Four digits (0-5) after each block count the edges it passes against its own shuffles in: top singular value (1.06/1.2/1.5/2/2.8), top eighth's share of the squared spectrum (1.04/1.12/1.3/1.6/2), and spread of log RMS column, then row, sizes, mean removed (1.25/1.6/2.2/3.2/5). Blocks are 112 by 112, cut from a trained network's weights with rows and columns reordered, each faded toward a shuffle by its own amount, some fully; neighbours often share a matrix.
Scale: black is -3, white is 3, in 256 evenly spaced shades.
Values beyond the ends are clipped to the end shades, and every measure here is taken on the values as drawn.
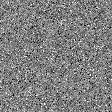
2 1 0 0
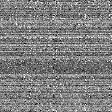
5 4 2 2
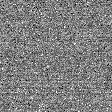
2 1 0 0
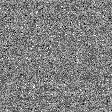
1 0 0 0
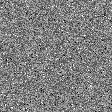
0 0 0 0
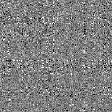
3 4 3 3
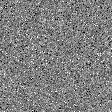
0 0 0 0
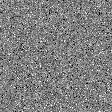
0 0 0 0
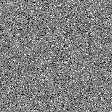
2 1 0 1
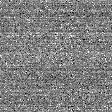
3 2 1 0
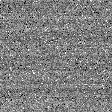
2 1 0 0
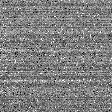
4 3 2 1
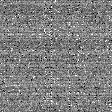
3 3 2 0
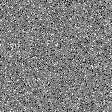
0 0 0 0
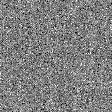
1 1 0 1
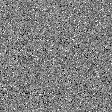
1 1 0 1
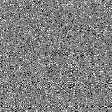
4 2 0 2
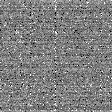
3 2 2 0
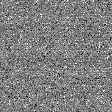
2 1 1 0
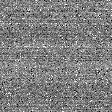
3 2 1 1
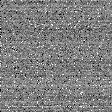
3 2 2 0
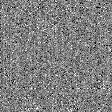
2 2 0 2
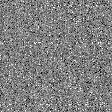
2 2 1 2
